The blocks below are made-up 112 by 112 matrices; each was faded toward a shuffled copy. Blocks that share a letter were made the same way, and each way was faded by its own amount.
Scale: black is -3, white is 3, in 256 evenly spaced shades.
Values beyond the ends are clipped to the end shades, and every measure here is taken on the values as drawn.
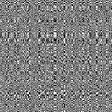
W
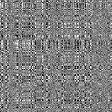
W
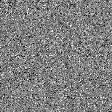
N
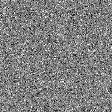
N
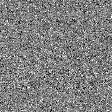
N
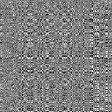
W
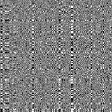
W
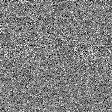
N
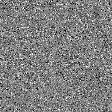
N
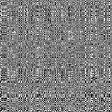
W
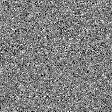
N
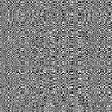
W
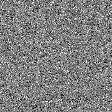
N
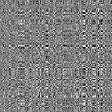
W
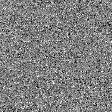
N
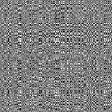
W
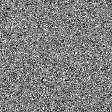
N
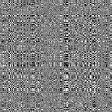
W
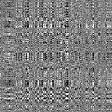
W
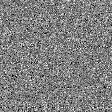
N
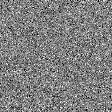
N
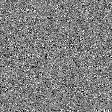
N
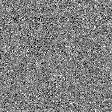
N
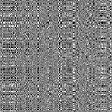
W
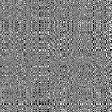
W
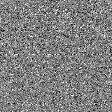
N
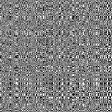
W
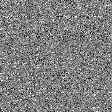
N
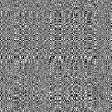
W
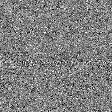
N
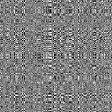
W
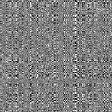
W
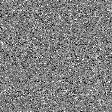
N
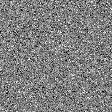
N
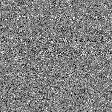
N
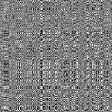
W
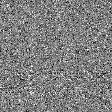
N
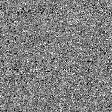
N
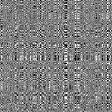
W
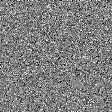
N
